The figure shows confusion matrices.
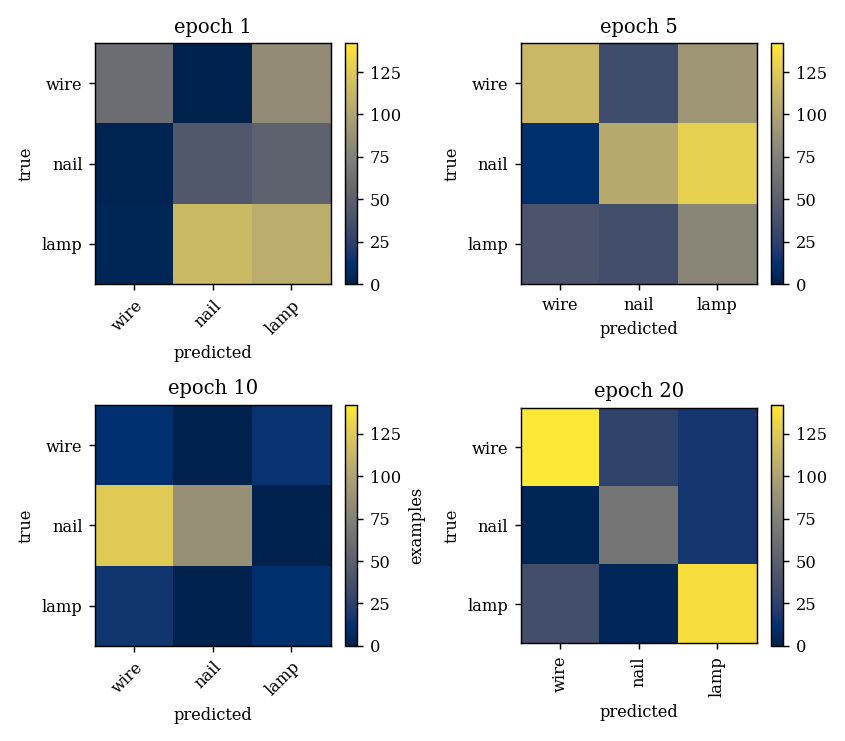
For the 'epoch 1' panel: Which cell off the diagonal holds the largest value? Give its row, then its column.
lamp, nail
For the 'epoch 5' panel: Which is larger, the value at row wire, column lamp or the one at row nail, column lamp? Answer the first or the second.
the second
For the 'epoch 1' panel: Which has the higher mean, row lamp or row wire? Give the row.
lamp
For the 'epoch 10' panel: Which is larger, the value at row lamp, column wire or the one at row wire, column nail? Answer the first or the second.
the first
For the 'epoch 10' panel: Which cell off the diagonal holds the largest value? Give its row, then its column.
nail, wire
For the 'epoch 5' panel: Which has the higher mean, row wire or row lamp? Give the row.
wire
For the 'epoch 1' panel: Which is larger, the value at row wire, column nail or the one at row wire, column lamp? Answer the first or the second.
the second
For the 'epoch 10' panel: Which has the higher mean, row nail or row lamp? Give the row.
nail
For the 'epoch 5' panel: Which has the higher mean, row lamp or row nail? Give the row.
nail
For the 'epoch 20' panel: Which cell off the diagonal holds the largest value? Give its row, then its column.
lamp, wire
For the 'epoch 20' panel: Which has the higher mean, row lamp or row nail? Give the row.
lamp
